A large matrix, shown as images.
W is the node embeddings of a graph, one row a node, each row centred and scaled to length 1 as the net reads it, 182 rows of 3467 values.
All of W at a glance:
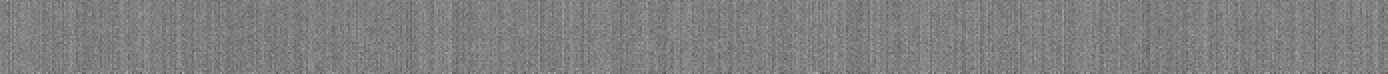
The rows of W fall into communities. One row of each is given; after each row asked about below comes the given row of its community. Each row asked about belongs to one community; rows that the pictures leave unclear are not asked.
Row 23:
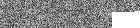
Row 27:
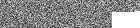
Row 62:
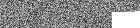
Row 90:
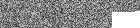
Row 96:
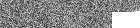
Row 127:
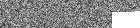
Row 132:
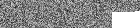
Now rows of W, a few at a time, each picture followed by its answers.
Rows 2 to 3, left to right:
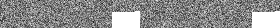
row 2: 132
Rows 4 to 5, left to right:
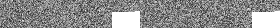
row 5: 23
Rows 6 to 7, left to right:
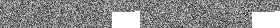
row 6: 62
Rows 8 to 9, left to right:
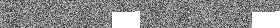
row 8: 23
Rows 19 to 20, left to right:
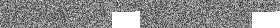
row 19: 132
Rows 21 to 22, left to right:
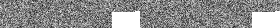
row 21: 62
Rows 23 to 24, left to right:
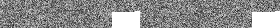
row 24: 90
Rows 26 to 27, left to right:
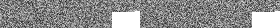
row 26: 96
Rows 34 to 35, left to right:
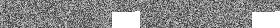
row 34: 23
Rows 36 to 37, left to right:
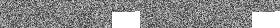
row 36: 96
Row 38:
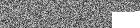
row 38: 62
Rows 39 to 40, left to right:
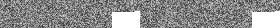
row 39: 23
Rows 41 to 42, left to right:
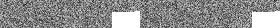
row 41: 96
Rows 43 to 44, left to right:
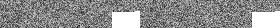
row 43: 23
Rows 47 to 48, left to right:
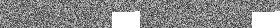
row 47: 96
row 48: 27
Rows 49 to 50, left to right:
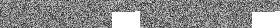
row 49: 132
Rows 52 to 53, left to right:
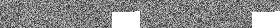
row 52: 27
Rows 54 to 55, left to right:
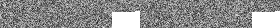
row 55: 90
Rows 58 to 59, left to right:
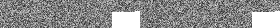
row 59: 23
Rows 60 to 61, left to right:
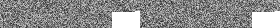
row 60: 23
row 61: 127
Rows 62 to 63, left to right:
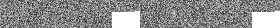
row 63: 90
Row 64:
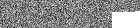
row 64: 132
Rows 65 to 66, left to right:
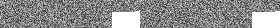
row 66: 96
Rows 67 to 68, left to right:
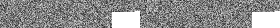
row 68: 127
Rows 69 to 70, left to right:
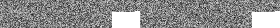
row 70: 62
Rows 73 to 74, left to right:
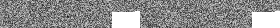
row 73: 62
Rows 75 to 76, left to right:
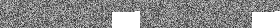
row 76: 127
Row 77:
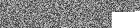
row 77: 27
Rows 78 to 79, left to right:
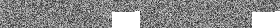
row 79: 27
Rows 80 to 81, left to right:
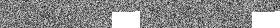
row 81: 62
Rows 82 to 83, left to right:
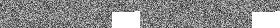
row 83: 62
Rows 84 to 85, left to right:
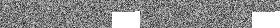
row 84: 132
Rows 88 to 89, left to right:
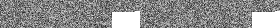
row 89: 23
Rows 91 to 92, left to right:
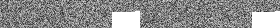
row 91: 90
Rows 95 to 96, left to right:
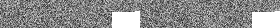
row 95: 127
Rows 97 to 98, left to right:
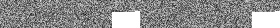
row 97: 96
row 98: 62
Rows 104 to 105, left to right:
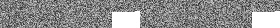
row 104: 90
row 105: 127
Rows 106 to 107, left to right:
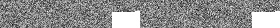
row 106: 23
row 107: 62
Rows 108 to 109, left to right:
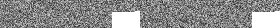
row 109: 132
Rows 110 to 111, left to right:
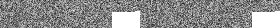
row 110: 90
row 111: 23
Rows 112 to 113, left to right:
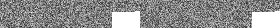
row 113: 27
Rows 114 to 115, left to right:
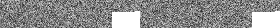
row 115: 96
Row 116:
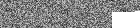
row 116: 23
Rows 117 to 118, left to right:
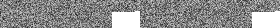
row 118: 132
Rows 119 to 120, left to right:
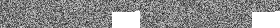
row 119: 90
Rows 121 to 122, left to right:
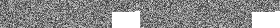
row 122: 132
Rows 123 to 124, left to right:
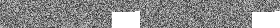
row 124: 127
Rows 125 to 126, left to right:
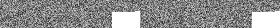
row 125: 62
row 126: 62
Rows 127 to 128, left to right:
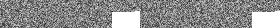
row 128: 90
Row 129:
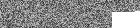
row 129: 23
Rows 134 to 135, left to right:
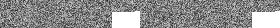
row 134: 127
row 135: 90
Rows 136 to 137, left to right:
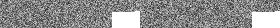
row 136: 96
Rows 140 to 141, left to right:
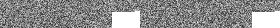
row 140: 127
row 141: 96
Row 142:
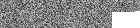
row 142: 90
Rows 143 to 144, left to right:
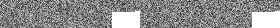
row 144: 90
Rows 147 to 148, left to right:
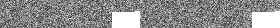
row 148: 96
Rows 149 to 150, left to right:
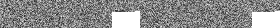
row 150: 23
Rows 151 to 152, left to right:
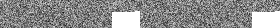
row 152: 132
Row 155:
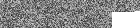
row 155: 23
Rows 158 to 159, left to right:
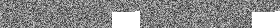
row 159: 62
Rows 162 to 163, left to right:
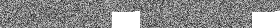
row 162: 62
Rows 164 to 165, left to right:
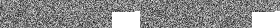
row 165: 96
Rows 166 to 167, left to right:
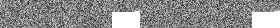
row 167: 62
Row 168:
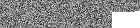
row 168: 62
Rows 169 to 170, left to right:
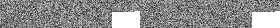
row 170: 27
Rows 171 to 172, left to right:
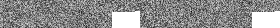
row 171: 23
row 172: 132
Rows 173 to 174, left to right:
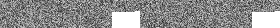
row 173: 23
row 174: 132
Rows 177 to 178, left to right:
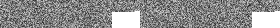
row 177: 96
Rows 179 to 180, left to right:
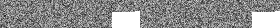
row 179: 27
